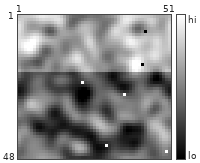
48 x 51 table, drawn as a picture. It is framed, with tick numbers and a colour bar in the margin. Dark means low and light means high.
On average the colour sits 50% of the way up the scale. The top part is higher, up to a seam about 40% of the way down. Six lone cells stand out: four far higher and two far lower than their neighbours.
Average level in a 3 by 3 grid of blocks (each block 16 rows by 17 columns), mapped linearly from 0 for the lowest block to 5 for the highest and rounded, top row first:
435 | 101 | 001
